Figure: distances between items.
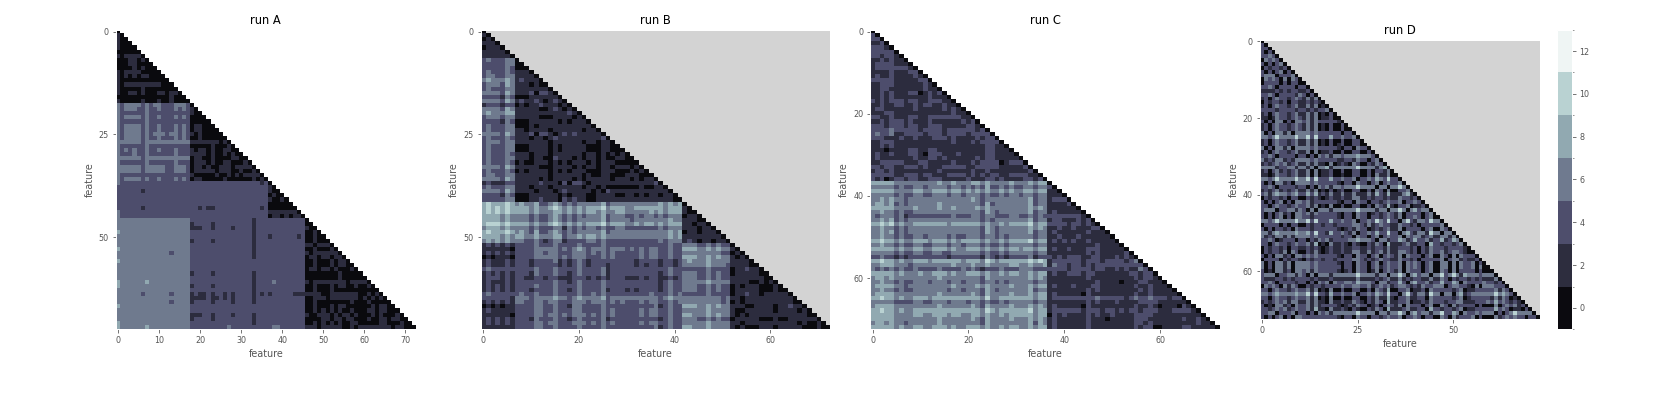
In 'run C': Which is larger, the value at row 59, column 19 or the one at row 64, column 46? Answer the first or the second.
the first
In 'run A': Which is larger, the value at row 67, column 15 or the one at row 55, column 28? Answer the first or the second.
the first
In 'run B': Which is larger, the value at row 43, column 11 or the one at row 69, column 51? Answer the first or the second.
the first
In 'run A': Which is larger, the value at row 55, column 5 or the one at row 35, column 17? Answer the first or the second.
the first
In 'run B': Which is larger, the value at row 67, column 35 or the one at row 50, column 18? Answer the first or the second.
the second
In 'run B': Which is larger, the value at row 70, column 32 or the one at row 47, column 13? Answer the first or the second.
the second
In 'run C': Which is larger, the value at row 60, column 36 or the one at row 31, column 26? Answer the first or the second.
the first
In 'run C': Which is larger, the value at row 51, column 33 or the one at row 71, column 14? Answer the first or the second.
the first
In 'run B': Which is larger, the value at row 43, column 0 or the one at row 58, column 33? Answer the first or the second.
the first
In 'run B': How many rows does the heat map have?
73
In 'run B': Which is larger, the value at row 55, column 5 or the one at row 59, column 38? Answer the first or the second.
the second
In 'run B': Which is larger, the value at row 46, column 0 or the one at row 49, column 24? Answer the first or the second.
the first
